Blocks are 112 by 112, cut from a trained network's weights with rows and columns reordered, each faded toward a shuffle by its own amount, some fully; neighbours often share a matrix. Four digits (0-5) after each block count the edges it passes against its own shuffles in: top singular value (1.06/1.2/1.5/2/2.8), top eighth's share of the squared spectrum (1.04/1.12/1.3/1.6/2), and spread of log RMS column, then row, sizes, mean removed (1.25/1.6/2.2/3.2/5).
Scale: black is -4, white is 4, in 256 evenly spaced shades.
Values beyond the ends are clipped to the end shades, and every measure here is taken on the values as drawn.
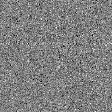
3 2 2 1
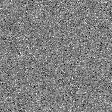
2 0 0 0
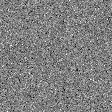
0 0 0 0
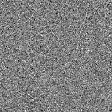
3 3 1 1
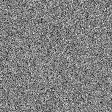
0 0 0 0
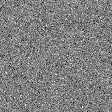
0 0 0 0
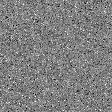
0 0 0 0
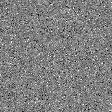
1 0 0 0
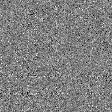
3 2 2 1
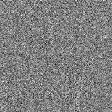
3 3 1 1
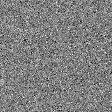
1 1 0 0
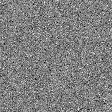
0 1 0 0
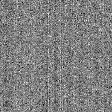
3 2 1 2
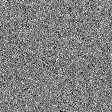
0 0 0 0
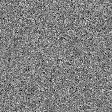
2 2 0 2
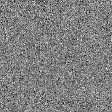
2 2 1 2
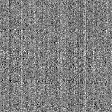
4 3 1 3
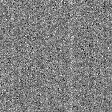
2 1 0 0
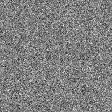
2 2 0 0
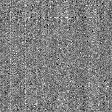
3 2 1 2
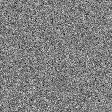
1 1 0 0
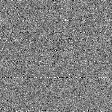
2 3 0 3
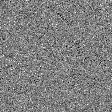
1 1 0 1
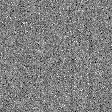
1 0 0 0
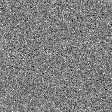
0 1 0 1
